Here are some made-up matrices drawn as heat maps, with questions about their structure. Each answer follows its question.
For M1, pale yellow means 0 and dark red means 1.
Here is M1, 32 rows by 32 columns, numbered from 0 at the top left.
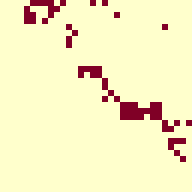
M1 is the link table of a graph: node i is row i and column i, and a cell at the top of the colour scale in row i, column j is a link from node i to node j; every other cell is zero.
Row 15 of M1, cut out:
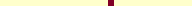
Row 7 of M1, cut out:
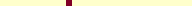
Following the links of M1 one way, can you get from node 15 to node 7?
no
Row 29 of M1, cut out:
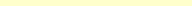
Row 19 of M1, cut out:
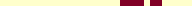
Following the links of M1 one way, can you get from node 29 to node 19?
no
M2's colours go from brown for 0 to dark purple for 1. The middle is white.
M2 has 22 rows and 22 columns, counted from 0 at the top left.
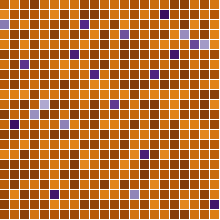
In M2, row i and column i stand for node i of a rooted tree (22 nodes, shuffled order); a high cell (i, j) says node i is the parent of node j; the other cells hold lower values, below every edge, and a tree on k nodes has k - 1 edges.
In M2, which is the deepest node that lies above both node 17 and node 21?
4
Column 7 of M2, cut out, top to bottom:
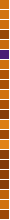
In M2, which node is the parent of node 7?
5
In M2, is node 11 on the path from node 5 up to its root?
no
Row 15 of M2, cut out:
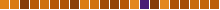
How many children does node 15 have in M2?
1
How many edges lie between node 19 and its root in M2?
2
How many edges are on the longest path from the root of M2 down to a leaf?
6
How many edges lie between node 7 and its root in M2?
4
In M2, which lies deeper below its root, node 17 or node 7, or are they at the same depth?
the same depth
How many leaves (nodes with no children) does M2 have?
9
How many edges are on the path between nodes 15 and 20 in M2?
5
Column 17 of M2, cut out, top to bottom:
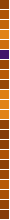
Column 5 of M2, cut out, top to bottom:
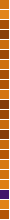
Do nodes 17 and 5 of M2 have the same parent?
no
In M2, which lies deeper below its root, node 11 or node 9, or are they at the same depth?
node 9
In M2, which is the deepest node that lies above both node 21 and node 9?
4
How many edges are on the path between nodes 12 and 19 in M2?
5
